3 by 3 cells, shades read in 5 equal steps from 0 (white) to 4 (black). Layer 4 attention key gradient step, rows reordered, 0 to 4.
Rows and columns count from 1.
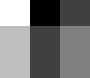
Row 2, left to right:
1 3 2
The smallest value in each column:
0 3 2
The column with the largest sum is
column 2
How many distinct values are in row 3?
3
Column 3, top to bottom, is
3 2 2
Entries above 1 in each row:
2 2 2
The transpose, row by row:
0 1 1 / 4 3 3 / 3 2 2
